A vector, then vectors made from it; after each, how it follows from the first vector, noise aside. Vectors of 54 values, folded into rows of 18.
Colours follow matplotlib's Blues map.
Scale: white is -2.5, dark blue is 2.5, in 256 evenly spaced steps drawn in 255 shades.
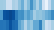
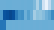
partly zeroed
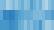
shrunk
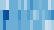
partly zeroed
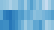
shrunk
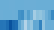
partly zeroed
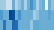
partly zeroed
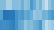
shrunk
